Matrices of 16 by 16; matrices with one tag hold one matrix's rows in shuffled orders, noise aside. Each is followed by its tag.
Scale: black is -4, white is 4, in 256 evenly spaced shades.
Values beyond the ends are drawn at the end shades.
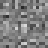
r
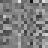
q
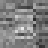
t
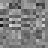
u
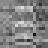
t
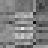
t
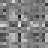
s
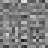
r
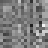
q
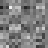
u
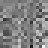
q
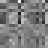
s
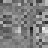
q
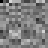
u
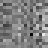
q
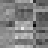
t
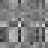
s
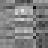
t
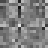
s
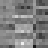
t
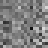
q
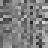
q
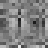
s
